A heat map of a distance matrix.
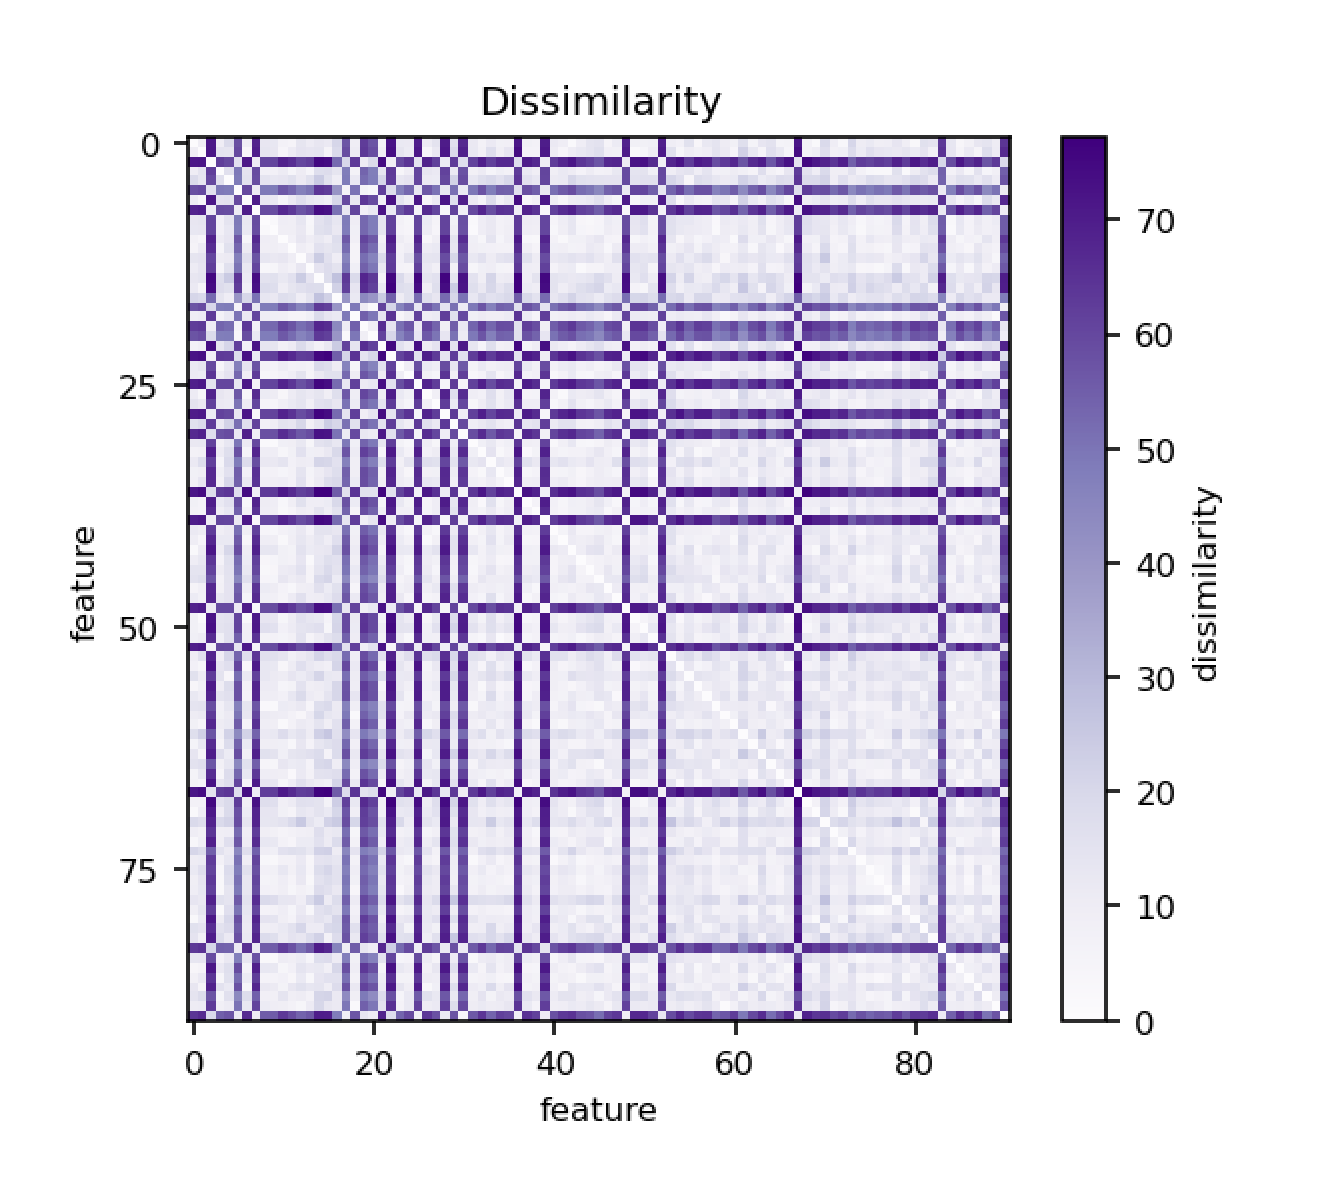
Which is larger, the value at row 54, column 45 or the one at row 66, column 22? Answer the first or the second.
the second
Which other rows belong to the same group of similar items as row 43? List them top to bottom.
0, 1, 3, 4, 6, 8, 9, 10, 11, 12, 13, 14, 15, 16, 18, 21, 23, 24, 26, 27, 29, 31, 32, 33, 34, 35, 37, 38, 40, 41, 42, 44, 45, 46, 47, 49, 50, 51, 53, 54, 55, 56, 57, 58, 59, 60, 61, 62, 63, 64, 65, 66, 68, 69, 70, 71, 72, 73, 74, 75, 76, 77, 78, 79, 80, 81, 82, 84, 85, 86, 87, 88, 89
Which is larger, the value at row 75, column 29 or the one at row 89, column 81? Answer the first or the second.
the second
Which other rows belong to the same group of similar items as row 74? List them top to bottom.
0, 1, 3, 4, 6, 8, 9, 10, 11, 12, 13, 14, 15, 16, 18, 21, 23, 24, 26, 27, 29, 31, 32, 33, 34, 35, 37, 38, 40, 41, 42, 43, 44, 45, 46, 47, 49, 50, 51, 53, 54, 55, 56, 57, 58, 59, 60, 61, 62, 63, 64, 65, 66, 68, 69, 70, 71, 72, 73, 75, 76, 77, 78, 79, 80, 81, 82, 84, 85, 86, 87, 88, 89
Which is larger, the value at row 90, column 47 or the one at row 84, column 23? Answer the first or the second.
the first
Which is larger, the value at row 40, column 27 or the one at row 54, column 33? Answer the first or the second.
the second
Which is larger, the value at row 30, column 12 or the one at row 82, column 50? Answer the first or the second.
the first
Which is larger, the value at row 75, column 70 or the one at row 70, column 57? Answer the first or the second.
the first
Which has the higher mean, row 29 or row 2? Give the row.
2
